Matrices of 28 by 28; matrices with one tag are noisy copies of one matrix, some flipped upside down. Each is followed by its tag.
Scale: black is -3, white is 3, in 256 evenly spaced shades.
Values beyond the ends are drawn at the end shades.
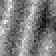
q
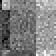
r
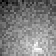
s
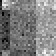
r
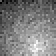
s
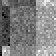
r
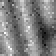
q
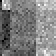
r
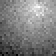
s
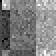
r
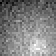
s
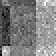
r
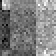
r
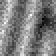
q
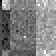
r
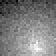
s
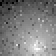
s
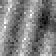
q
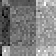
r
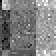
r
